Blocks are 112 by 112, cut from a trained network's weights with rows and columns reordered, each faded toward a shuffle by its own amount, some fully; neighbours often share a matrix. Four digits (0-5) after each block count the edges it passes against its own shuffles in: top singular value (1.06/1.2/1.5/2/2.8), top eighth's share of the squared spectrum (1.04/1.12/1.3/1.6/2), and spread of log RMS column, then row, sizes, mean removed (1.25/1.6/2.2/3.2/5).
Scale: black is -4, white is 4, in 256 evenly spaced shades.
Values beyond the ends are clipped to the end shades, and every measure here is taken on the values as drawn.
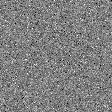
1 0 0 0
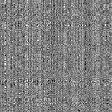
4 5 2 3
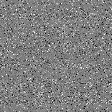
3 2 0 2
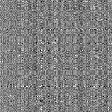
4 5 2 3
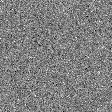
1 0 0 0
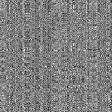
4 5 2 3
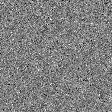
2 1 0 0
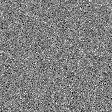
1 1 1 0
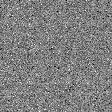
2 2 0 0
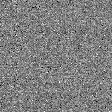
2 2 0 0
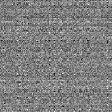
4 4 3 2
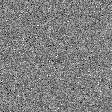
1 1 0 0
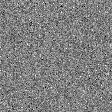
2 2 0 0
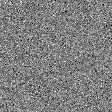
0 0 0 0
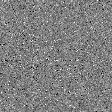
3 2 1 1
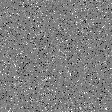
0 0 0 0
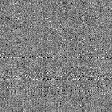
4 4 1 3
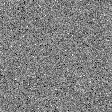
0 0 0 0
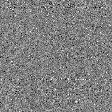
3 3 0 2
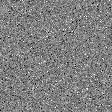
0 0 0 0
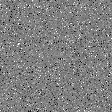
1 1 0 0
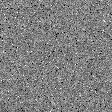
1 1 0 0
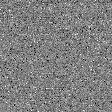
2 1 0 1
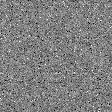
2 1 0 0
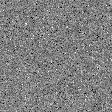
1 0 0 0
